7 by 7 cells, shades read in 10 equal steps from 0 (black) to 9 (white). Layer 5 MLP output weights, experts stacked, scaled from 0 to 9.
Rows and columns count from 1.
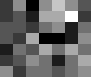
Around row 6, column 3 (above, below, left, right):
3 4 3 4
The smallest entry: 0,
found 3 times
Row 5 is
1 4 3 6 4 6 4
